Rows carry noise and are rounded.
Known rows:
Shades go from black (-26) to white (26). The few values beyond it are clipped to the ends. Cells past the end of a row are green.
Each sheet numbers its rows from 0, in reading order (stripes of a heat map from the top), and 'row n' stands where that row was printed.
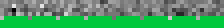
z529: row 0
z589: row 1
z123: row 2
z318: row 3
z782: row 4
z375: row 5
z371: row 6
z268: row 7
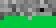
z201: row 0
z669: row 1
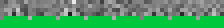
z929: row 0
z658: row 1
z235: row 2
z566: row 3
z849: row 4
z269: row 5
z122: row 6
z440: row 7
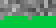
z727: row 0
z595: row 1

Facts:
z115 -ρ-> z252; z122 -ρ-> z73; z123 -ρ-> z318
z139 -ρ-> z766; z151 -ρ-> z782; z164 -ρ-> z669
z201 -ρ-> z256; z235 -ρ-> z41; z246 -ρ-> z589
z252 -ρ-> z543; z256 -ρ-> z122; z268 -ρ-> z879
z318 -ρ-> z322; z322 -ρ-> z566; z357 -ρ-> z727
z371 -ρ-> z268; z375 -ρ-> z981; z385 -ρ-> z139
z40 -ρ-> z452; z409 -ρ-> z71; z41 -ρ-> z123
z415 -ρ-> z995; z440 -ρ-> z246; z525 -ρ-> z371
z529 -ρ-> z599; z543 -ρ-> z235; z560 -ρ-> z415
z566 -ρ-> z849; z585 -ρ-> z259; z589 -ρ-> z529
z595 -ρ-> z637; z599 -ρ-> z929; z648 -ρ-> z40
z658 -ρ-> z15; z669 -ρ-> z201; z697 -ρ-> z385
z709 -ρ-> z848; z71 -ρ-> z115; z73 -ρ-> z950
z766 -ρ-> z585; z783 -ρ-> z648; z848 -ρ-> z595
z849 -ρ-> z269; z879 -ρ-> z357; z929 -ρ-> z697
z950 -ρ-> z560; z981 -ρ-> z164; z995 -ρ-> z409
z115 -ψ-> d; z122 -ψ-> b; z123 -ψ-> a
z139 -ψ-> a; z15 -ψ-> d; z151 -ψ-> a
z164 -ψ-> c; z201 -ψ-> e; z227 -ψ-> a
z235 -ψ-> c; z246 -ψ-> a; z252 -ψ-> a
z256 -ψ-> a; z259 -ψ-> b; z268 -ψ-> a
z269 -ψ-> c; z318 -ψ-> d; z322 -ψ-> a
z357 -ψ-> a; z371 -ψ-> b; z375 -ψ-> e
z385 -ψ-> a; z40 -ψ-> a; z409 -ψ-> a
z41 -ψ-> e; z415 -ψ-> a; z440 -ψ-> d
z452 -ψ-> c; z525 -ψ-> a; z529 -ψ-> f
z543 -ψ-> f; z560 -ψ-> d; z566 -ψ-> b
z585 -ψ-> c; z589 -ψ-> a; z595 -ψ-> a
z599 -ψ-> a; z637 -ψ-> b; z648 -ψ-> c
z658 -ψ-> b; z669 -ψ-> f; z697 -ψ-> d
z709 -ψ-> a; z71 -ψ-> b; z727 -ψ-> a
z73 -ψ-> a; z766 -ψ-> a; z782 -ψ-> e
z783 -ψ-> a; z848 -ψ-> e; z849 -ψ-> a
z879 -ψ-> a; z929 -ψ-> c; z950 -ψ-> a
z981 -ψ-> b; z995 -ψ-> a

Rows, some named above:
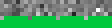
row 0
z566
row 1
z256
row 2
z252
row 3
z73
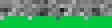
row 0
z409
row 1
z566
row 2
z40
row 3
z259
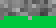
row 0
z782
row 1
z566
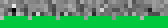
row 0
z529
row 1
z599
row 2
z599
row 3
z115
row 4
z595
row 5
z71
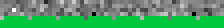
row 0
z950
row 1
z879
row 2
z41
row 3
z848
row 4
z766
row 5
z995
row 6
z164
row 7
z259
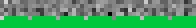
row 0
z543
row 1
z259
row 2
z697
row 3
z981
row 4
z585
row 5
z543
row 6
z322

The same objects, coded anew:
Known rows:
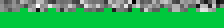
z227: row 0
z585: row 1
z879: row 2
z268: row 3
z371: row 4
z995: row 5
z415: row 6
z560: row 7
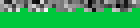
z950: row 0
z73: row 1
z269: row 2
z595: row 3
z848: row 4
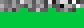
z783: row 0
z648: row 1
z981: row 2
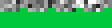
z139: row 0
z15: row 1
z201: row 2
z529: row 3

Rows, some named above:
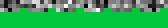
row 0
z595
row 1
z164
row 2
z766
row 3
z697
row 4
z268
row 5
z41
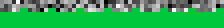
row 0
z566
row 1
z123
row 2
z71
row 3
z560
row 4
z929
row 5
z849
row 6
z115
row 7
z322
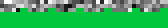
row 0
z669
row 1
z256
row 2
z543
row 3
z256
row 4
z322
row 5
z995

